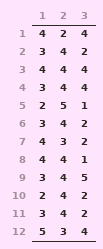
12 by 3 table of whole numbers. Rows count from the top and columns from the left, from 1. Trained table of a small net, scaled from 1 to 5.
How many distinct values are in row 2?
3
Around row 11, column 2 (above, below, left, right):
4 3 3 2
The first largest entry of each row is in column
1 2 1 2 2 2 1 1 3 2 2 1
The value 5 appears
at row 5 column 2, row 9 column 3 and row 12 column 1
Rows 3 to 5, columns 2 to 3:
4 4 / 4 4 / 5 1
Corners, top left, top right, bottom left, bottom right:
4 4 5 4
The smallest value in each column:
2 2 1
